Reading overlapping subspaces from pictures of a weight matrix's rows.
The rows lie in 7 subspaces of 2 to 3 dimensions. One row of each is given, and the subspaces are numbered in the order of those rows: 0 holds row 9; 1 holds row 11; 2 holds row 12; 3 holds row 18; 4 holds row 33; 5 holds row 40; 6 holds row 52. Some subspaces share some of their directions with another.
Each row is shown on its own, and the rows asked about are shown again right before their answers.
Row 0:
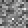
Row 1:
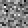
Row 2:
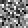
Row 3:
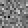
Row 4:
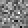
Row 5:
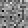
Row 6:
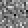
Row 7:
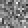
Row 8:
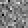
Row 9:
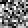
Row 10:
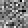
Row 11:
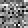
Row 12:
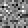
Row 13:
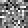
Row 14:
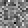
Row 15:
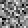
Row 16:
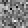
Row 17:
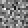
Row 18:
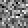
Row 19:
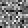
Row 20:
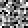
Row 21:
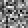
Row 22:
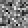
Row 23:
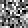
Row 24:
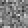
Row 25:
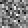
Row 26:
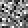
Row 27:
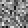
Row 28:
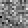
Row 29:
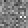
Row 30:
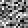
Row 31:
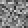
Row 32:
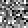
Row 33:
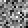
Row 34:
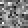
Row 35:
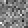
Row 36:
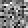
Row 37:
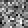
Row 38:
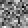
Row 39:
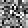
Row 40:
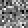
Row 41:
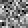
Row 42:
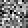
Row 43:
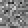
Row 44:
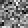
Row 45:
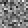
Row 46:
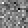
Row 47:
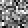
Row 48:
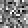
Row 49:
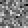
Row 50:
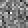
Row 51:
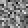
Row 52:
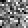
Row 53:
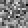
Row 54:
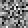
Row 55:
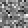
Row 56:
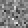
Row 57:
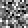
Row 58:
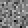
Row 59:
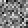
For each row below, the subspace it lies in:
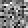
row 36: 1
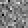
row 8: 0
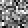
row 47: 5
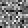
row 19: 2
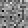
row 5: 1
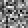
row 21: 5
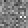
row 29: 4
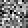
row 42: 4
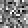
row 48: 2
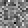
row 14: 0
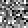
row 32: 3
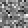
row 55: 2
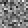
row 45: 0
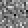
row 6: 5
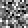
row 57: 2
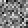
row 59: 4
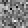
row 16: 0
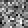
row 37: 5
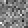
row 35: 4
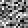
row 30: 2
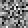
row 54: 1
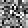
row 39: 4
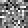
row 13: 1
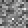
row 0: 4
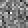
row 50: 0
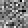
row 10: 2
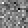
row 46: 1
